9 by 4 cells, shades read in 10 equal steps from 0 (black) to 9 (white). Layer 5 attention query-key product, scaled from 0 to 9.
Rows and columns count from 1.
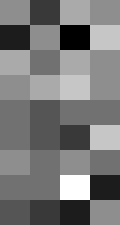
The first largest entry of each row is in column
3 4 1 3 1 4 1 3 4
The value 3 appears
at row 5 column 2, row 6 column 2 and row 9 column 1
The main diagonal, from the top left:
5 5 6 5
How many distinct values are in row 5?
2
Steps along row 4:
up up down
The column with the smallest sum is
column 2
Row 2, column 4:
7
